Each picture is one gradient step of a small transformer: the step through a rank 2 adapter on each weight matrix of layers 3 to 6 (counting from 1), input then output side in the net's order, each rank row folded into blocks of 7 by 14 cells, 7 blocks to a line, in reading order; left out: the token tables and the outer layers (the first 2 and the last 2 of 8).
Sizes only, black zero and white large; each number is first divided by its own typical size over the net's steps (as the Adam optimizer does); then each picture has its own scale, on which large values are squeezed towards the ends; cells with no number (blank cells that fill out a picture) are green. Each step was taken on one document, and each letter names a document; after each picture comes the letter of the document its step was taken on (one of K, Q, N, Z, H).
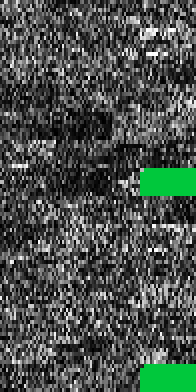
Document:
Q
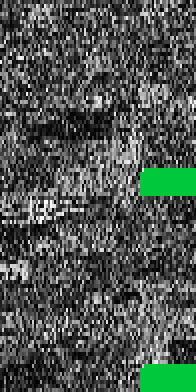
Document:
Q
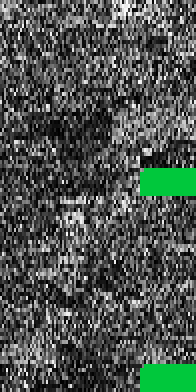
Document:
Q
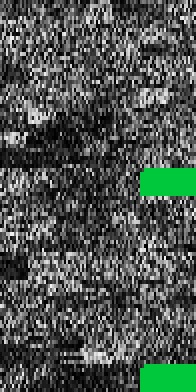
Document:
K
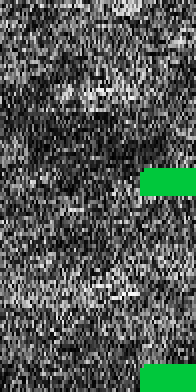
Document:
K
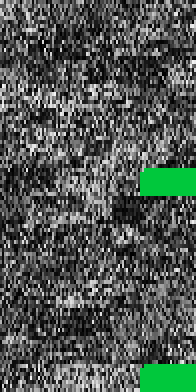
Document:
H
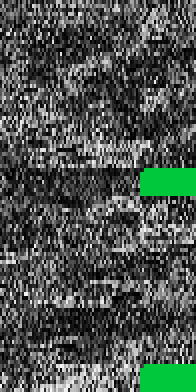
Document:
H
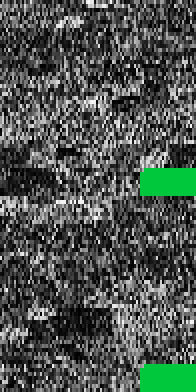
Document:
H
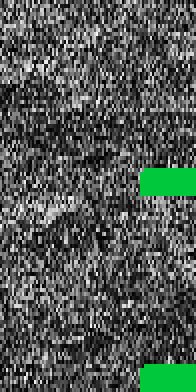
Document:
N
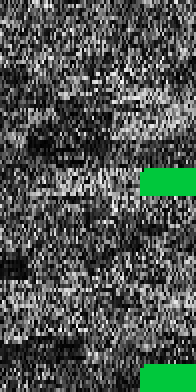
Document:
K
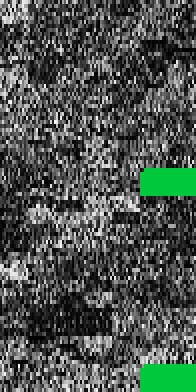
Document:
H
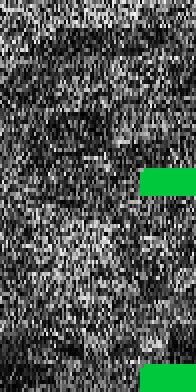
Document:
K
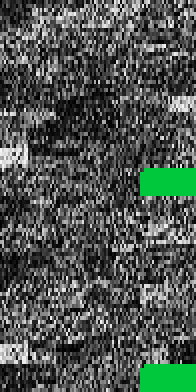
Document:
K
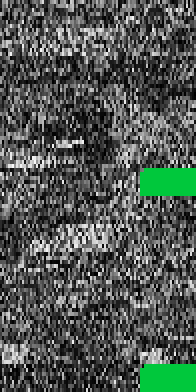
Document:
Q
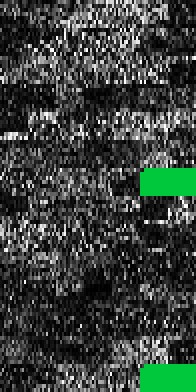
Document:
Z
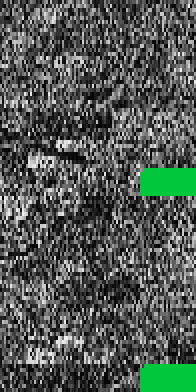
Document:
N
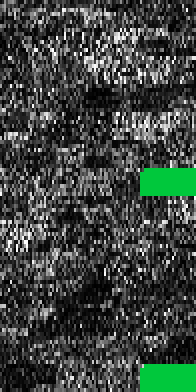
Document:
Z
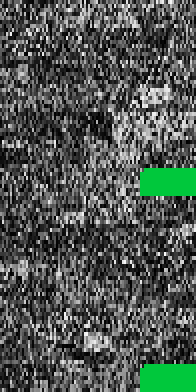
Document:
Q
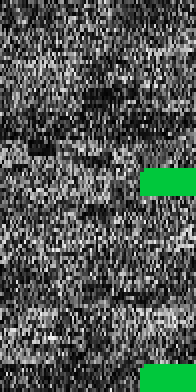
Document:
N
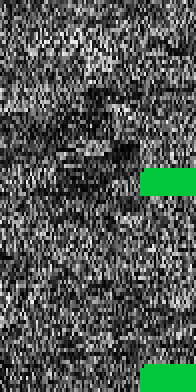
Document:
K
